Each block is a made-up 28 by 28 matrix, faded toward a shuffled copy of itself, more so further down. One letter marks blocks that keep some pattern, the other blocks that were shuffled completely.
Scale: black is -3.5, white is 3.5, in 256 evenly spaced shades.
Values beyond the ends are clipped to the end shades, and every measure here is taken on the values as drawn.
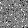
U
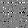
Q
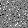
U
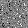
U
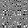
Q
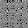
Q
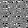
Q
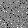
U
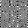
Q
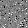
U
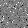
U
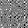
Q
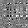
Q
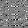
Q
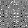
Q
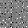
Q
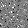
U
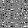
Q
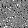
U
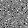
U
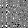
Q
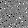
U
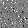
U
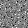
U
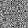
Q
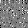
Q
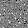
U
